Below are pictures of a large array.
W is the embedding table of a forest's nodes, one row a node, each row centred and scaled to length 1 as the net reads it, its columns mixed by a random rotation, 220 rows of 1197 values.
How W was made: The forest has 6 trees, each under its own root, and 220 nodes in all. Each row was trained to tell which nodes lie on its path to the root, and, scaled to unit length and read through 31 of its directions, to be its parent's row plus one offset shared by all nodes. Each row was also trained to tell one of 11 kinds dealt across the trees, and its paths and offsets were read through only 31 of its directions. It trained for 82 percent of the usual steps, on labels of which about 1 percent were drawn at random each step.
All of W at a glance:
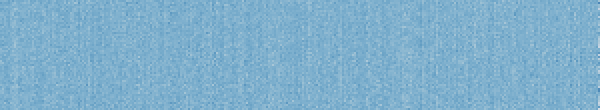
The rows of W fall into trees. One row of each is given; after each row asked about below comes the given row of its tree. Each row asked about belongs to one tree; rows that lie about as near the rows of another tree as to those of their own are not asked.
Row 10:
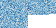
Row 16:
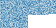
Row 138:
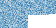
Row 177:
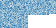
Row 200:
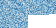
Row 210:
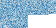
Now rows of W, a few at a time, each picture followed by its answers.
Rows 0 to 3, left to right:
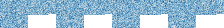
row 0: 177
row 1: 200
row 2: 200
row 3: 10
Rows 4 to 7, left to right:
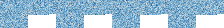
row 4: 200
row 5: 210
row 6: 210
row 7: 10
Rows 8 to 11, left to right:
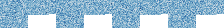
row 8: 200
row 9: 210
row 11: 16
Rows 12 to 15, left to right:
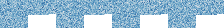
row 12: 210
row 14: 138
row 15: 210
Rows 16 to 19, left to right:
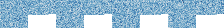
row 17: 16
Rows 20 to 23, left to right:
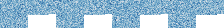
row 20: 10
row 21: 138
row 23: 210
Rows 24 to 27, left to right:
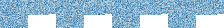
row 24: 210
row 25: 177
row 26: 10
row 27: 10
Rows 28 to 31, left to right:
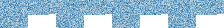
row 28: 10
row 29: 210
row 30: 10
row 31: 210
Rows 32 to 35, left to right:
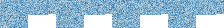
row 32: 16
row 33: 210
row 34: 200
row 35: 16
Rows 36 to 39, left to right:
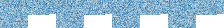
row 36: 138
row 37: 138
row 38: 210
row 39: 200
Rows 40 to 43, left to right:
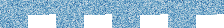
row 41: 200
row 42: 16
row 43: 16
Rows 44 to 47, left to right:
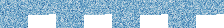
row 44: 210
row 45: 138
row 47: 16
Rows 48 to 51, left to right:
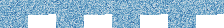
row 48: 210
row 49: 177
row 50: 16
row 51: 138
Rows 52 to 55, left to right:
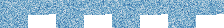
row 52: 16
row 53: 210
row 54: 210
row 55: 210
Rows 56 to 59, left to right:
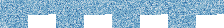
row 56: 16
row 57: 177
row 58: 210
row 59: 10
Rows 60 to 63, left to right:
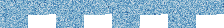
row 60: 16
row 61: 200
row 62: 10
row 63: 16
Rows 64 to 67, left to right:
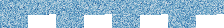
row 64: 177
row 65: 210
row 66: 10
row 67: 177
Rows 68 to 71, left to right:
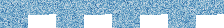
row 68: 210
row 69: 16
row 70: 177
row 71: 138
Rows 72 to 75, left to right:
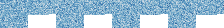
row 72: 10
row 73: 210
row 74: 16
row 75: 200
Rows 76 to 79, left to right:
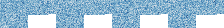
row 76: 16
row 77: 210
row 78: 200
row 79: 16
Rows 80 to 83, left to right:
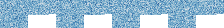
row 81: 16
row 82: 138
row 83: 138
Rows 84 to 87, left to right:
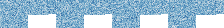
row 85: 200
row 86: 210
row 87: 16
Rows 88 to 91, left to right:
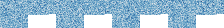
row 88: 210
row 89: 16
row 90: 16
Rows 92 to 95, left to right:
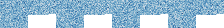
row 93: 177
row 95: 16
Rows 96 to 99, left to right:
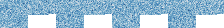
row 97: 138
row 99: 10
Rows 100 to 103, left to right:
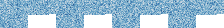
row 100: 210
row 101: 210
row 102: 16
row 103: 210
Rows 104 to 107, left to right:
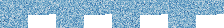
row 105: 210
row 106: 210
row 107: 138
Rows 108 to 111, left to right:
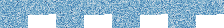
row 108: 210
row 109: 16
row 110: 210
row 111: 177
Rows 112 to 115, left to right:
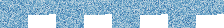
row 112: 16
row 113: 210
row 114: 138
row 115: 210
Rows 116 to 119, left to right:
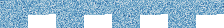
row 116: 16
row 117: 138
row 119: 16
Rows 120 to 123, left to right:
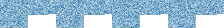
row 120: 16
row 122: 138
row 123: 200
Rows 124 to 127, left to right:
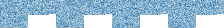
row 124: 10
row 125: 200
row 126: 200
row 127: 210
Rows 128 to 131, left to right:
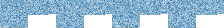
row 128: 16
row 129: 138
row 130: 10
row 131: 200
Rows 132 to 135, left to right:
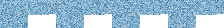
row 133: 177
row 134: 10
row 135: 10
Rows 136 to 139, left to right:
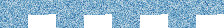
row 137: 177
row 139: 210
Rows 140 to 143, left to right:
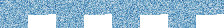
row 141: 210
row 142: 10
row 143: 16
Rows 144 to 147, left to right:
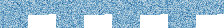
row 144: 210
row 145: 177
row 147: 10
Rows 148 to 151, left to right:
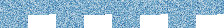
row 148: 138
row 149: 200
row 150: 210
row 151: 138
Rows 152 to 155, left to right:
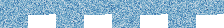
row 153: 200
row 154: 16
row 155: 200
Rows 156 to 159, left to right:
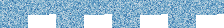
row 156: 177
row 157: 16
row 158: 200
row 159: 16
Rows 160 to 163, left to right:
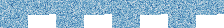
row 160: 177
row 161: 16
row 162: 210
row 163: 177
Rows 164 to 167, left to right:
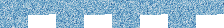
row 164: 200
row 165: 16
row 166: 10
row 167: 177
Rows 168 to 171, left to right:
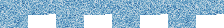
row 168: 16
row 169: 200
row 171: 16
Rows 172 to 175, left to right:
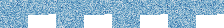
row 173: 16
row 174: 16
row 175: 210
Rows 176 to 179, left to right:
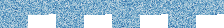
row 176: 10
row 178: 200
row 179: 177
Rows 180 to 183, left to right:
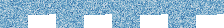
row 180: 200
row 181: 138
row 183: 200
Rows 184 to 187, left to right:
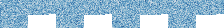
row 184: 10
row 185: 210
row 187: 16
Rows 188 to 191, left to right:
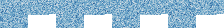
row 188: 210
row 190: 200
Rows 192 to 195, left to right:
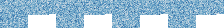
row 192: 138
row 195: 177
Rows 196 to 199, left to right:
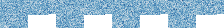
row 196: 16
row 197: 138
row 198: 210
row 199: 210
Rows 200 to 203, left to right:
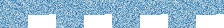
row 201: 138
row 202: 16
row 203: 16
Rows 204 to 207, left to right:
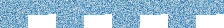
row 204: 10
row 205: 138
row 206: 10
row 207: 177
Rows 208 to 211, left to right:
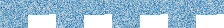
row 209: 16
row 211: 16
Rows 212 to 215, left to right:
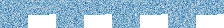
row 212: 210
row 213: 210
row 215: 200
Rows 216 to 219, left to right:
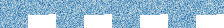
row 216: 10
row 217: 16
